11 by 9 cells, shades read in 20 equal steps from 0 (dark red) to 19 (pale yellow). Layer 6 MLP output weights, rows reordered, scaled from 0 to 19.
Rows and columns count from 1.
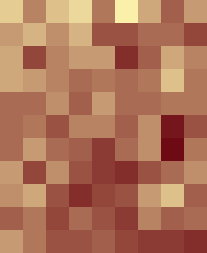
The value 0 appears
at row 7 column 8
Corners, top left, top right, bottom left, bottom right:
16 12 12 3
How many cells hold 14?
2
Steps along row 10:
up down up down down up down up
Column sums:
120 106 99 98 84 77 99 87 89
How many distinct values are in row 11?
7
